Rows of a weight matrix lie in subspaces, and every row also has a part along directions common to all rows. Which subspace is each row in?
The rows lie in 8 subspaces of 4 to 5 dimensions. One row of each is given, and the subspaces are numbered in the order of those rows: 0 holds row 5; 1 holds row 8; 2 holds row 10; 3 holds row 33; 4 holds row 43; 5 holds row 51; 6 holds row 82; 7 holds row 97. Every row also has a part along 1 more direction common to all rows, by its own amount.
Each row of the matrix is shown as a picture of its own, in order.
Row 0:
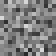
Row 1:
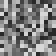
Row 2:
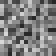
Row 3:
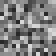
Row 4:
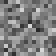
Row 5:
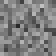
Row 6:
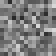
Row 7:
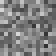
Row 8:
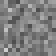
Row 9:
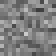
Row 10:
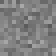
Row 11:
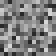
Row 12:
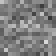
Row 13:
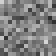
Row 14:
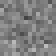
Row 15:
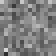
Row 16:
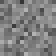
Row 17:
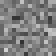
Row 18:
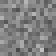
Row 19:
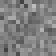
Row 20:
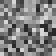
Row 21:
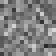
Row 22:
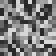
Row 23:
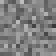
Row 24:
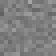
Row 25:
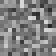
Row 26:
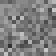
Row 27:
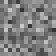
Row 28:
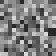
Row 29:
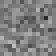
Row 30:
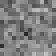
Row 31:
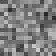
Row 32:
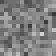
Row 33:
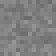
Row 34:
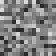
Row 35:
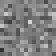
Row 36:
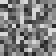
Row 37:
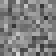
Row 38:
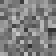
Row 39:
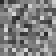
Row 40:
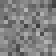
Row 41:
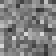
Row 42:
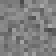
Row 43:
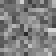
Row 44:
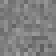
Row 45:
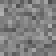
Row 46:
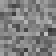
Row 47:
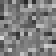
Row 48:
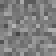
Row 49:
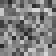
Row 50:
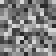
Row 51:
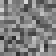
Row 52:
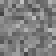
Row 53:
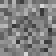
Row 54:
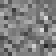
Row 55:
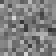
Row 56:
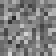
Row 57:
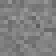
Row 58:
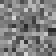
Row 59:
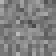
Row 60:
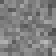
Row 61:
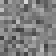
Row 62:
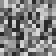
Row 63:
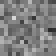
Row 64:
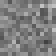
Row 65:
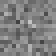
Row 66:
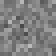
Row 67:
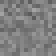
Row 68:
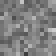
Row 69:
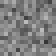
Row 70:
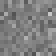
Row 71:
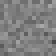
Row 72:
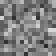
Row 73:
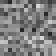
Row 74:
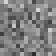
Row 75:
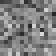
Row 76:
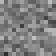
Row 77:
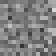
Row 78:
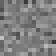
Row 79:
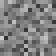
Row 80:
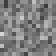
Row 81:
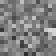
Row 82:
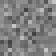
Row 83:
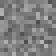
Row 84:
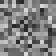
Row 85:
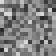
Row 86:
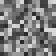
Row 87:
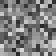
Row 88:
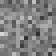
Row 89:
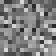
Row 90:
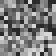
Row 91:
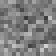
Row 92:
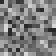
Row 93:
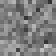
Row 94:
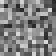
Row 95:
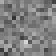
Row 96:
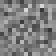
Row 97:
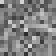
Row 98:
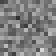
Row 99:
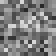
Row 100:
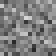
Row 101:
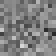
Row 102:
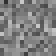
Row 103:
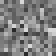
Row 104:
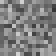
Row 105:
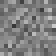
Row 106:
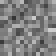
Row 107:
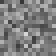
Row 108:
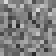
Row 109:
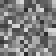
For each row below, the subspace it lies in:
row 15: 1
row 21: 3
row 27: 1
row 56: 7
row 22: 3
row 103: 7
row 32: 4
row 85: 6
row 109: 1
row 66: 7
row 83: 3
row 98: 1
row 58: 7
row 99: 1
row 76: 1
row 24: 4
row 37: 5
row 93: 3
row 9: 4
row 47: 5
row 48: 5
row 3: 6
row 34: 5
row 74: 0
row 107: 7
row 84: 2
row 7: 6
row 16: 6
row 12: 1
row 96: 2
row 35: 6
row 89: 2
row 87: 5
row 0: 5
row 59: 6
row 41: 4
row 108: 0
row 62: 0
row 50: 0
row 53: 2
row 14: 3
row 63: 7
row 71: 5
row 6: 2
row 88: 0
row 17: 1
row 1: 0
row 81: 0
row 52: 4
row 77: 6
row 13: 1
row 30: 4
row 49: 4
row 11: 4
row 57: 2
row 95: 6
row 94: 6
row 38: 7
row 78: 5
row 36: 0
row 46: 1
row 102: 0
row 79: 1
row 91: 3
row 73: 2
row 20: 3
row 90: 7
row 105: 6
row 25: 2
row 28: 7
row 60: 2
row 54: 3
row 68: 4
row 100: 3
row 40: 2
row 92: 1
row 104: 6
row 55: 7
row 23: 6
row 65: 6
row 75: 4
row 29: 3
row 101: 0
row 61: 5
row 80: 0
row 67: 4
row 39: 1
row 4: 1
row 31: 7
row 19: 5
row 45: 4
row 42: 2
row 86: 7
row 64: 2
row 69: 3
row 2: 7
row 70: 0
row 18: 5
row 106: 7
